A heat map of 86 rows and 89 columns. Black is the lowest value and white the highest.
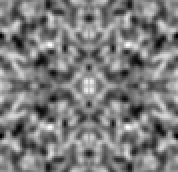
Histogram: bell-shaped. Seam: none. Odd rows or columns: none. Lone odd cells: none. Slope: none. Mirror symmetry: left to right and top to bottom. Grain: blotchy.
